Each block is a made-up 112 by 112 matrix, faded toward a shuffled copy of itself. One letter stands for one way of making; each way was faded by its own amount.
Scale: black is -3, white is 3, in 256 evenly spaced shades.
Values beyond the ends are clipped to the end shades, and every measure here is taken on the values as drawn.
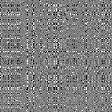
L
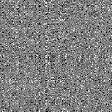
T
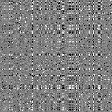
L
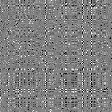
L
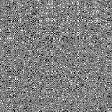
T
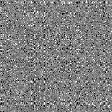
T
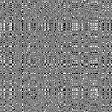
L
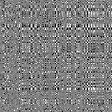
L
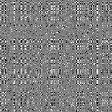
L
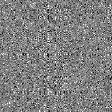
T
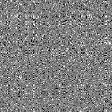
T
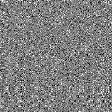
T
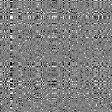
L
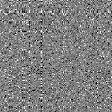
T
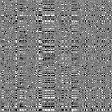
L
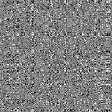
T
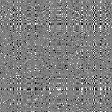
L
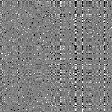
L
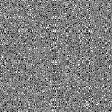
T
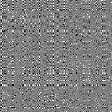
L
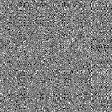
T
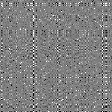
L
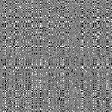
L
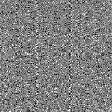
T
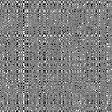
L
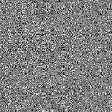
T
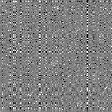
L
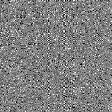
T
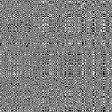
L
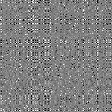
L
